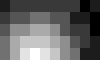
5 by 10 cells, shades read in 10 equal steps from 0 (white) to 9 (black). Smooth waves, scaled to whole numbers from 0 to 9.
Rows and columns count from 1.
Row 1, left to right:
8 7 7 7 7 7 7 7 9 8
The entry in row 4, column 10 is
8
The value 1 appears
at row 5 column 3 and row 5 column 5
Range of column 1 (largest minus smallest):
3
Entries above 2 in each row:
10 10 10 7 6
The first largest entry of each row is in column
9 10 10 10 9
